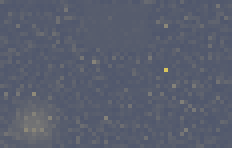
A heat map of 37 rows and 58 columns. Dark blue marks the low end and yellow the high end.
In the top middle lies a patch that is calmer than the rest. The top middle is the smoothest part. The values are skewed, with a long tail toward high values. No single row or column stands out from its neighbours. One bump rises in the bottom left. The bottom left is the ninth with the highest average.
